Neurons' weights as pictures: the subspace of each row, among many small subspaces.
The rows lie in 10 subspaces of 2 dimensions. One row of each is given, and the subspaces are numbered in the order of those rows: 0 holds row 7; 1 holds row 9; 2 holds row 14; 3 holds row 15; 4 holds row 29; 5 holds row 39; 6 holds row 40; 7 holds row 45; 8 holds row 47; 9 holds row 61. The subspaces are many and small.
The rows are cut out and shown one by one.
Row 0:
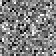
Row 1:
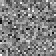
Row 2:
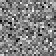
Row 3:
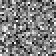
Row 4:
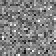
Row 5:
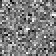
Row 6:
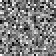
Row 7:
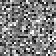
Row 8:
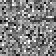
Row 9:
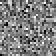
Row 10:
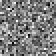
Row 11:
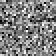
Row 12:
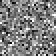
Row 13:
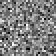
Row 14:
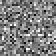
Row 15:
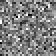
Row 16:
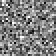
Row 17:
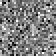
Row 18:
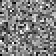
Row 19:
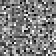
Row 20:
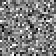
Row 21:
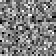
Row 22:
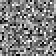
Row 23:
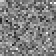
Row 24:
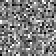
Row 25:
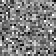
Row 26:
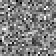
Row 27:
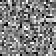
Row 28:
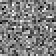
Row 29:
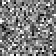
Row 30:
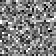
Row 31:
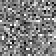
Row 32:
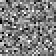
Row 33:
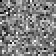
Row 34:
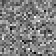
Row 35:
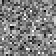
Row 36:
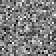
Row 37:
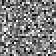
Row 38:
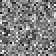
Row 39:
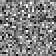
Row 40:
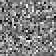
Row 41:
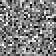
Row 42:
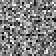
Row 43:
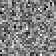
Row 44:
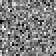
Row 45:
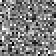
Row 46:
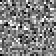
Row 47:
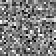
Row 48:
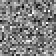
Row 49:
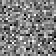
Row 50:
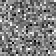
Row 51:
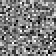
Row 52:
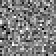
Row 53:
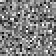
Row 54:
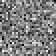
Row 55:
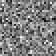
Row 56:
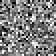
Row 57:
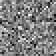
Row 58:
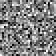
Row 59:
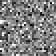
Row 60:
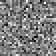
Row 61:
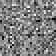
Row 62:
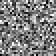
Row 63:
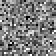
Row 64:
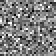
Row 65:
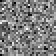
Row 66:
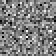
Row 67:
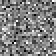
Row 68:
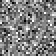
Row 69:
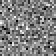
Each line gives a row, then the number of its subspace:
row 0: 4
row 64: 6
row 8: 8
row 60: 1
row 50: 7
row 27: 1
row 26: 5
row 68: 3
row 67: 0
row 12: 6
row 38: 6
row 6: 1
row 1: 3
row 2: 6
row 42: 9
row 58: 2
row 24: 9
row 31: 9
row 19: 0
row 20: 4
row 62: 1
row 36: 8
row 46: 1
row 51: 8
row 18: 8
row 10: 8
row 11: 5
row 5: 3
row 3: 0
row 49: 2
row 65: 8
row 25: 7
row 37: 0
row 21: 5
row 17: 4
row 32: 6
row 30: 5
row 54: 7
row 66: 5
